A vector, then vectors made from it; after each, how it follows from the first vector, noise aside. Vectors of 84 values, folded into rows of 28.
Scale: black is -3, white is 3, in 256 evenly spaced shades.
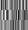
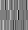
partly zeroed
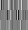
partly zeroed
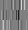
partly zeroed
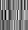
negated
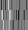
partly zeroed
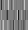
partly zeroed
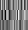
negated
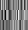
negated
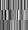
negated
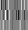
partly zeroed
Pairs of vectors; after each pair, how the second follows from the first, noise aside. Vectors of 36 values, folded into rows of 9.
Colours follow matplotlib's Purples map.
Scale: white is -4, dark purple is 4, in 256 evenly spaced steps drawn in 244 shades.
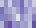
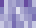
reversed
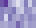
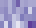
reversed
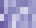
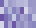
sign-scrambled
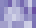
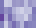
reversed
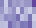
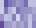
reversed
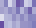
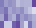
reversed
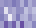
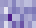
sign-scrambled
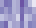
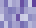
sign-scrambled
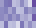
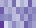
reversed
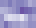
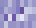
sign-scrambled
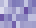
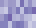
reversed
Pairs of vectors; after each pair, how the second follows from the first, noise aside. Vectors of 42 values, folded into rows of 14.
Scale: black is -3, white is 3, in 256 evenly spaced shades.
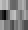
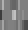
partly zeroed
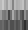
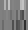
partly zeroed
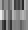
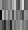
sign-scrambled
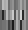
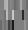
partly zeroed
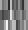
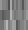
shrunk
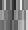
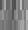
shrunk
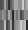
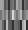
sign-scrambled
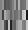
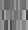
shrunk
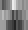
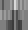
partly zeroed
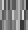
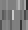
partly zeroed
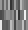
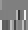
partly zeroed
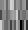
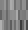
shrunk
